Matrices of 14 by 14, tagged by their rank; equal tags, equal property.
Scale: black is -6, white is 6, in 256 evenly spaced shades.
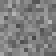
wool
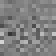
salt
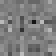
salt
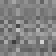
salt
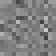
salt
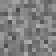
wool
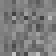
salt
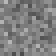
wool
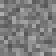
wool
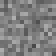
wool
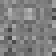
salt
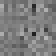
salt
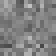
salt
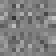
salt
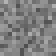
wool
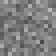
wool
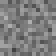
wool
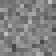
wool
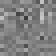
salt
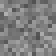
wool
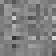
salt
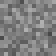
wool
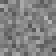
wool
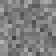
wool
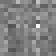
salt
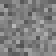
wool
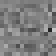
salt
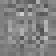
salt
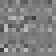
salt
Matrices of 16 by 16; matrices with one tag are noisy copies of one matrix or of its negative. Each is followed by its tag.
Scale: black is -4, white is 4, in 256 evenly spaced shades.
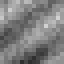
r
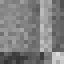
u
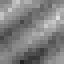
r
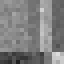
u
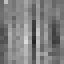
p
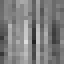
p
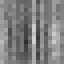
p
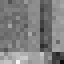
u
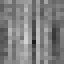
p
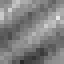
r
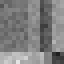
u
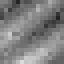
r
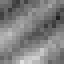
r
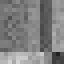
u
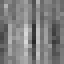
p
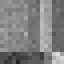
u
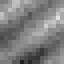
r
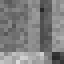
u
